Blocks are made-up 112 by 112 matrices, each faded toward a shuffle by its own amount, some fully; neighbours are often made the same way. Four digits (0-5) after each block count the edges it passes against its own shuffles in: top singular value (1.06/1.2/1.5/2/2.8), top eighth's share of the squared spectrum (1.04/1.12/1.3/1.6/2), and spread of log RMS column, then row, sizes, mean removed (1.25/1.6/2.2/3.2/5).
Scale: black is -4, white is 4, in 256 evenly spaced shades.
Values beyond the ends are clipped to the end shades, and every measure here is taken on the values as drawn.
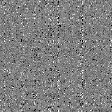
4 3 3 1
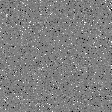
2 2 0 0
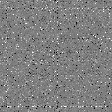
4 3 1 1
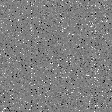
3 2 1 0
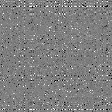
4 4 2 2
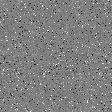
1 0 0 0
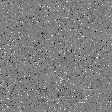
1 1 0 0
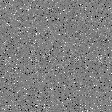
3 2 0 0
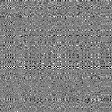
5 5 3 4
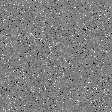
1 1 0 0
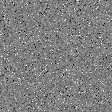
1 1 0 0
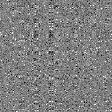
4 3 2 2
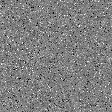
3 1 0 0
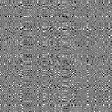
5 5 4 4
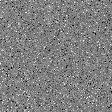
1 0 0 0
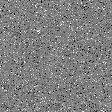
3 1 0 0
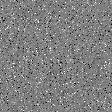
3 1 1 0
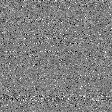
1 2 0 3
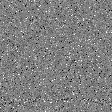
0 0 0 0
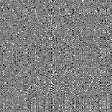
5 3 2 2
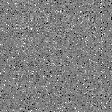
4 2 1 1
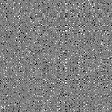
5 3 2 2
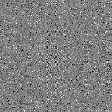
4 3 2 1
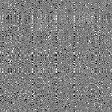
5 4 3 2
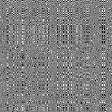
5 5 4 3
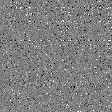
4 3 1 2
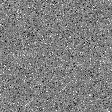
2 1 0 0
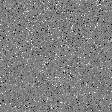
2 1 0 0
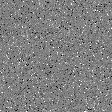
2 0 0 0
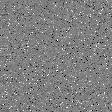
2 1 0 0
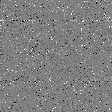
3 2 0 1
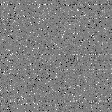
4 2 1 1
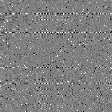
5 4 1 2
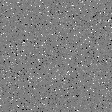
0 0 0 0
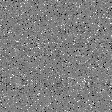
3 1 0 0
